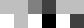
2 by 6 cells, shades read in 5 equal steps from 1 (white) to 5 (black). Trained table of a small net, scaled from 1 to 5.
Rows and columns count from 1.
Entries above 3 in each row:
1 2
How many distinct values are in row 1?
3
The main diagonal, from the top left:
2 2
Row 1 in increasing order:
2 2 2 2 3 4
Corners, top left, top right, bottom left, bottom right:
2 2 1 4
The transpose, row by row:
2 1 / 2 2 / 3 1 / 4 5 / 2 1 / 2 4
